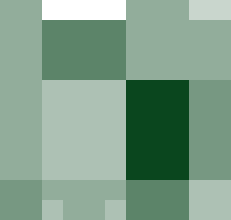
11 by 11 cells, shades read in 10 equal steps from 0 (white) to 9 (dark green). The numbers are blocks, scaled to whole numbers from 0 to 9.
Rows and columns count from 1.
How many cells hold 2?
2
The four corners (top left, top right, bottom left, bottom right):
4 2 5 3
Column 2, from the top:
4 4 4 4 4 4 4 4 4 5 5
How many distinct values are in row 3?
2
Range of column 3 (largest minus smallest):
6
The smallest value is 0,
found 4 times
